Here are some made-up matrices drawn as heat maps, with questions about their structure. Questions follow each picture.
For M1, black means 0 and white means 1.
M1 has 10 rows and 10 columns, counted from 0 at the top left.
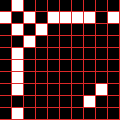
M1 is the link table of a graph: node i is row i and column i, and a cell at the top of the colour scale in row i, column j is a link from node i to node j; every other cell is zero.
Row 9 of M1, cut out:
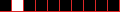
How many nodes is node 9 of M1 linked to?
1
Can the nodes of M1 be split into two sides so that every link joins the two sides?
yes
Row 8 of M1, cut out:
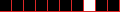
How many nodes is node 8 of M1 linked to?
1
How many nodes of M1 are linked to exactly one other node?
7
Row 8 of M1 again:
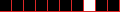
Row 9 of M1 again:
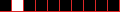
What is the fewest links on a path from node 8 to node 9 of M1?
3
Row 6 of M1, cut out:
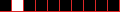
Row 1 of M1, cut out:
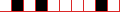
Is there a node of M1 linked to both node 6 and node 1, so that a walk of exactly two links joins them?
no
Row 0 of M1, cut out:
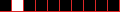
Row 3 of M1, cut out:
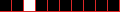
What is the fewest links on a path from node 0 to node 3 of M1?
3
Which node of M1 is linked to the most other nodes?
node 1
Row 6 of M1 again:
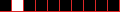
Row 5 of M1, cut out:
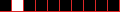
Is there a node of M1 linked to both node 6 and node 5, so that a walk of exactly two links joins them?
yes
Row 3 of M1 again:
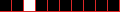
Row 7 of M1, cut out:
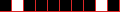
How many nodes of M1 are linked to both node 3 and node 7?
0
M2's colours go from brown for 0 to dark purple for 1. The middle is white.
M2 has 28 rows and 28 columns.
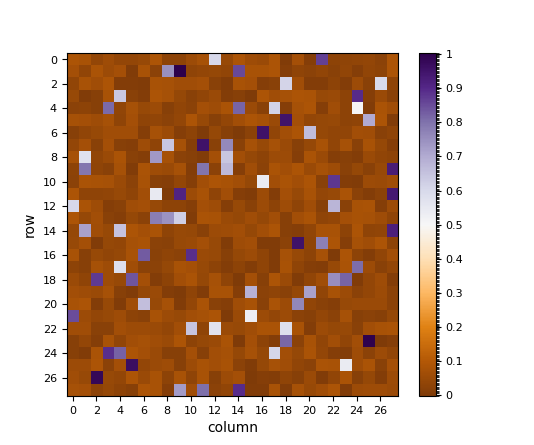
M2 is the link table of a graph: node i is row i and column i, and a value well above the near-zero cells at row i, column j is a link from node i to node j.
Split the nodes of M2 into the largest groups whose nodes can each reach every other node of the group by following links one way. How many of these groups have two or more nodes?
2
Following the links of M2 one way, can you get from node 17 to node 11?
yes
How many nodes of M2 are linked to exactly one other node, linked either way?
1
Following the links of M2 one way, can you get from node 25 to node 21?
yes
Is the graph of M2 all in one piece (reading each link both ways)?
no
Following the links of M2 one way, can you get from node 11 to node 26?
no
